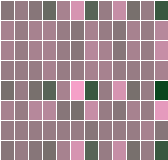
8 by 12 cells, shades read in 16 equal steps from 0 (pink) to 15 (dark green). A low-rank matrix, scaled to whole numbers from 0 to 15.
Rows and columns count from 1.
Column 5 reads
5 6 6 6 5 7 6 5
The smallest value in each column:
5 6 4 4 5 0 3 5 2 5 5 1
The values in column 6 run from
0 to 8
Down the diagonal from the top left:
7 6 5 5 5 8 7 6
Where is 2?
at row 1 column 6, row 5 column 9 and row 8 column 6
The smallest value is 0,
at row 5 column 6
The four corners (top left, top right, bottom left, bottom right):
7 12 7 12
